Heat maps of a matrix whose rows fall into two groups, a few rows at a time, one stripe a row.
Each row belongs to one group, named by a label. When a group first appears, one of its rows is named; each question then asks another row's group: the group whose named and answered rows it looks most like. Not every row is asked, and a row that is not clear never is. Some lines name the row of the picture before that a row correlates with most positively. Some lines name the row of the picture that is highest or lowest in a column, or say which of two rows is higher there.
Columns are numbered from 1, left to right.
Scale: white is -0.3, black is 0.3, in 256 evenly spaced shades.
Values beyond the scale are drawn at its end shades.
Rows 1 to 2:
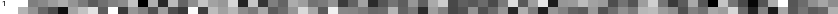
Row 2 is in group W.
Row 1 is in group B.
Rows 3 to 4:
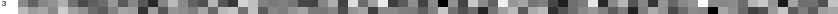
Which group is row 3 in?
W
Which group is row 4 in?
B
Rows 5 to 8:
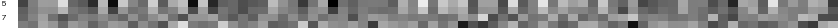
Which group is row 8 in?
B
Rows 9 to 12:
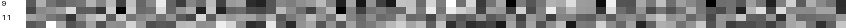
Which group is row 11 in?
W
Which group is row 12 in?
B
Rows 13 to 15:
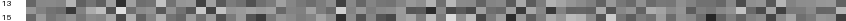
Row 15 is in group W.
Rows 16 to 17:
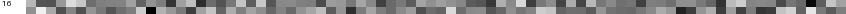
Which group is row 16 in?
B
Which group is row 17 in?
B
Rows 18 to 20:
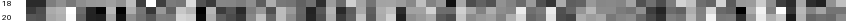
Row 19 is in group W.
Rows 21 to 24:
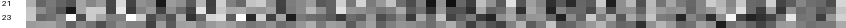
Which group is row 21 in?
W
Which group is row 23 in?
B
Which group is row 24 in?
B
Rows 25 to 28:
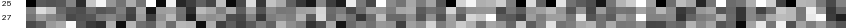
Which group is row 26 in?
B
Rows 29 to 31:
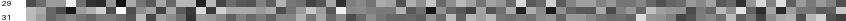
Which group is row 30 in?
W
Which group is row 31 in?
B
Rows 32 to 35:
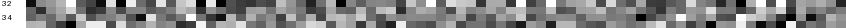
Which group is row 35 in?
W
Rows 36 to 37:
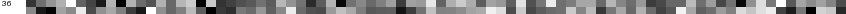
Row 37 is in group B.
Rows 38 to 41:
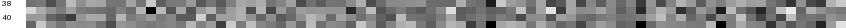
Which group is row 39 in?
B
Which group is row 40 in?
W
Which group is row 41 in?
B
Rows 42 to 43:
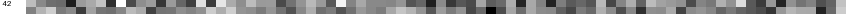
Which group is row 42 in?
W
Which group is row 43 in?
B
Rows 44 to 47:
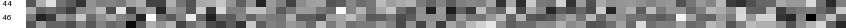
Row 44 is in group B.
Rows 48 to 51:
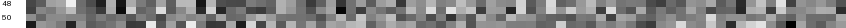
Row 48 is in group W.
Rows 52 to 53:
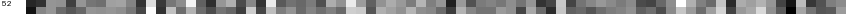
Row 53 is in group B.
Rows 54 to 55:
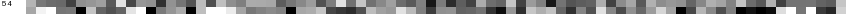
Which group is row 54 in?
W
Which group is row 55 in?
B
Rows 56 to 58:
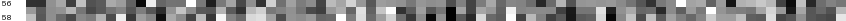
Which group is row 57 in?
W
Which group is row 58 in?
W
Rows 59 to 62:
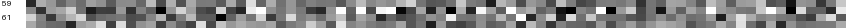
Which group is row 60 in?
W
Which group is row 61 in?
B
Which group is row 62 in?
W
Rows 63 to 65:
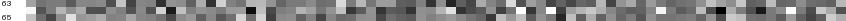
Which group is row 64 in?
B
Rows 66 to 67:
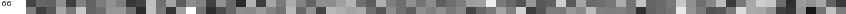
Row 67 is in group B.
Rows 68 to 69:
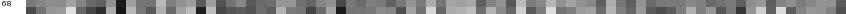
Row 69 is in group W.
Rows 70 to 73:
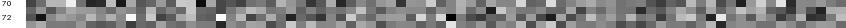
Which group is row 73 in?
B
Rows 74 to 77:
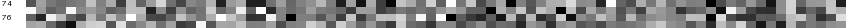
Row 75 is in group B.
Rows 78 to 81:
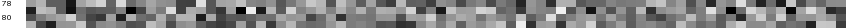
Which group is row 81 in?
B
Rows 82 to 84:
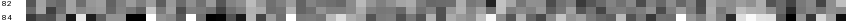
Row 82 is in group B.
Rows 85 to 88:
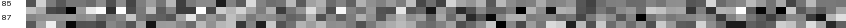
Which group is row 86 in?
W
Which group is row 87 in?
B
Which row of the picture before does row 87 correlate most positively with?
82
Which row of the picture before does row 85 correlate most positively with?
83
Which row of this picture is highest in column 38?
85
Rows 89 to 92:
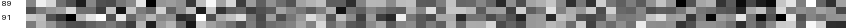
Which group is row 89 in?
B
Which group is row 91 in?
W
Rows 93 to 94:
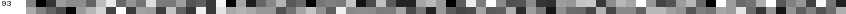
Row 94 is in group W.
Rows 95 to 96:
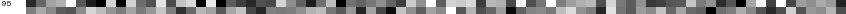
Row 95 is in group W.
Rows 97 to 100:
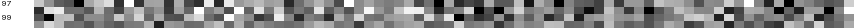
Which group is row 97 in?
W
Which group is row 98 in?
B
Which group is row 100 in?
B
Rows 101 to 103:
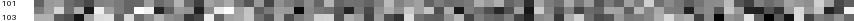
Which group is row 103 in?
W
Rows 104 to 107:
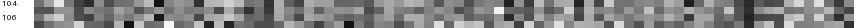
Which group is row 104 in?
B
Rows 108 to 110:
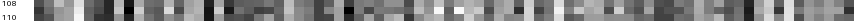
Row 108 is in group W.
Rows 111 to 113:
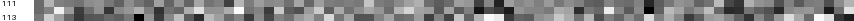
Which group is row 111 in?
B
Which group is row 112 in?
B
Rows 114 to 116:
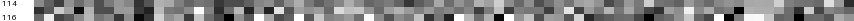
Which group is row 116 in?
B
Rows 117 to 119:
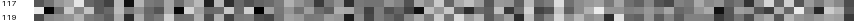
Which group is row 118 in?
B
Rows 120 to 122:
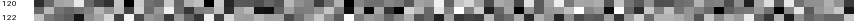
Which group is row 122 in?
W
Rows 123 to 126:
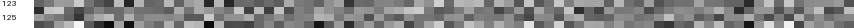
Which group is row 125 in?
W
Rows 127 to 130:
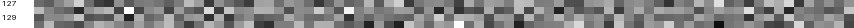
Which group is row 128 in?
W
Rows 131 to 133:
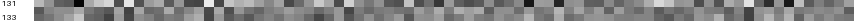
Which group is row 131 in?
W
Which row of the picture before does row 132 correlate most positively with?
129
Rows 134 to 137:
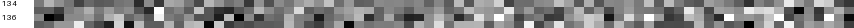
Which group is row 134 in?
B
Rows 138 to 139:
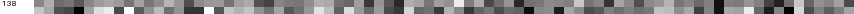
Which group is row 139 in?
W
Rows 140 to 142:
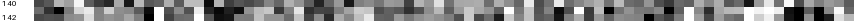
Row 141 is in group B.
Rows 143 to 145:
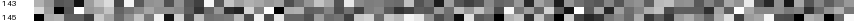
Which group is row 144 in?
B
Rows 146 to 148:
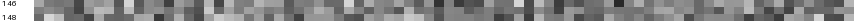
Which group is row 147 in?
W
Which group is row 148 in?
B
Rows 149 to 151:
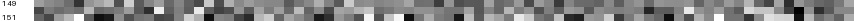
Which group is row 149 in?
W
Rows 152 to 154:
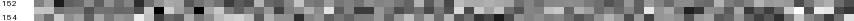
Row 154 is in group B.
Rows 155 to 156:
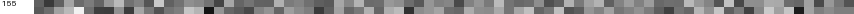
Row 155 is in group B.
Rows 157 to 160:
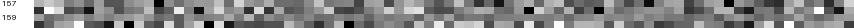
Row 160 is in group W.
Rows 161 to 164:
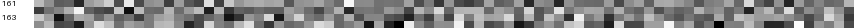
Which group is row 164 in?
W
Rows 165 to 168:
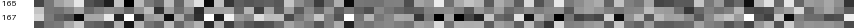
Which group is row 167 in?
W
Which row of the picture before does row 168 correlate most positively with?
162
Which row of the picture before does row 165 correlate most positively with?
162
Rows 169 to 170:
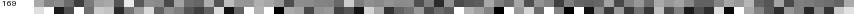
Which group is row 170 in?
B
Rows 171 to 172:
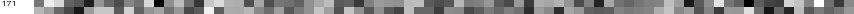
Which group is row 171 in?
B
